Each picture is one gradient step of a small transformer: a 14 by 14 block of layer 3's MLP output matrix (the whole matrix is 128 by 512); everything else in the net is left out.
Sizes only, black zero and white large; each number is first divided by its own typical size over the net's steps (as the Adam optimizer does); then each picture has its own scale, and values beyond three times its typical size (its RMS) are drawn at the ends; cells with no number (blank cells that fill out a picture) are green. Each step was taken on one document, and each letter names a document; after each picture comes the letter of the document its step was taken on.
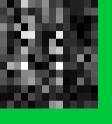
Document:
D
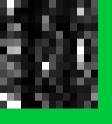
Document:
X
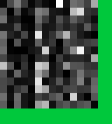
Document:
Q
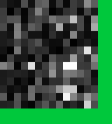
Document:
Q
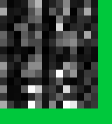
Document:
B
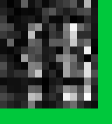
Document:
B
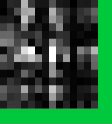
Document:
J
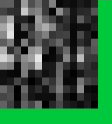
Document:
D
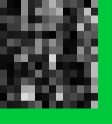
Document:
D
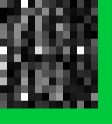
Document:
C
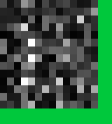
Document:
D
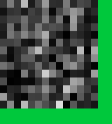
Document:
C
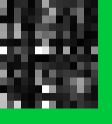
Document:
C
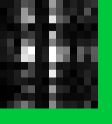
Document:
J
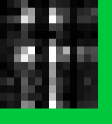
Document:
J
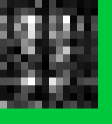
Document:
D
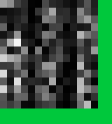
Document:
X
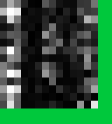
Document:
X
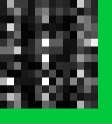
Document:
X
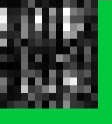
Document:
B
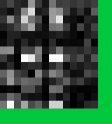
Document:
J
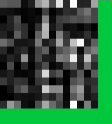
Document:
Q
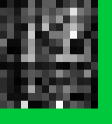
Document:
B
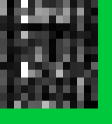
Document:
C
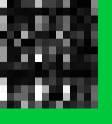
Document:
C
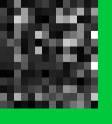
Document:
Q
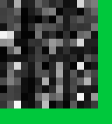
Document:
X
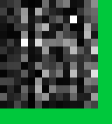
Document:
Q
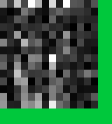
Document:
D
